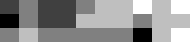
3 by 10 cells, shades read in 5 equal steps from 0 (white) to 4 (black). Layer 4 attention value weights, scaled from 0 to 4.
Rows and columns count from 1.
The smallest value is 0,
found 3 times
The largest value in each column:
4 2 3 3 2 2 2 4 1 1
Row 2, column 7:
1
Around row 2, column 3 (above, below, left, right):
3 2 2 3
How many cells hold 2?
10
